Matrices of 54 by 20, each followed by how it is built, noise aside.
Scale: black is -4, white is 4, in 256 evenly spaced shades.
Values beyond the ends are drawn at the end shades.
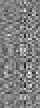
low rank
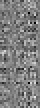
low rank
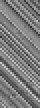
Toeplitz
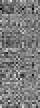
low rank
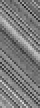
Toeplitz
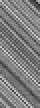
Toeplitz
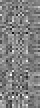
low rank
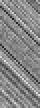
Toeplitz
